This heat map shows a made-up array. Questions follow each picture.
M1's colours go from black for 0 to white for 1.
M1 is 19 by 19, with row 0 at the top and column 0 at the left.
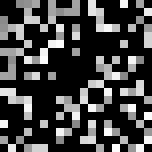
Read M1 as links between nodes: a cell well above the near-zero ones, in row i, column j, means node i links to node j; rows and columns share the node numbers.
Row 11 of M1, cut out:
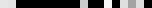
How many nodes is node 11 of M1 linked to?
7
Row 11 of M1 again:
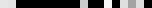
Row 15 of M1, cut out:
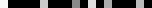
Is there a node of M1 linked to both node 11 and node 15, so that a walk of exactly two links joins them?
yes
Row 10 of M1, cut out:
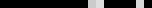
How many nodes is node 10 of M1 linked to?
3
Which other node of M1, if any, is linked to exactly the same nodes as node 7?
node 18
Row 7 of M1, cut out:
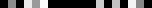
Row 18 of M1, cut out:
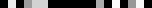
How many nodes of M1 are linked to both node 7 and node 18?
8
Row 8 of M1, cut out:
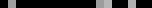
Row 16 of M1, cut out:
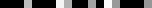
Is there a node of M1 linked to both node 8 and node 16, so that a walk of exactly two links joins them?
yes
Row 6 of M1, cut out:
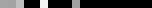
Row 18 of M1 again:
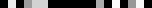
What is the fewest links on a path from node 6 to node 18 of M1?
2
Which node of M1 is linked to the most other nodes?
node 3
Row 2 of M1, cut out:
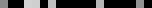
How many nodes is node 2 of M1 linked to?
6
